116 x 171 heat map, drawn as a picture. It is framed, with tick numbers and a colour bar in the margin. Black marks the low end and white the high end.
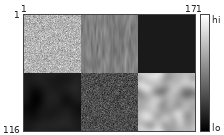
It is made of 2 by 3 panels. Panel 1,1: high, fine-grained. Panel 1,2: middling, streaked downward, faint in contrast. Panel 1,3: very low, flat. Panel 2,1: very low, smooth, faint in contrast. Panel 2,2: low, fine-grained. Panel 2,3: high, smooth.
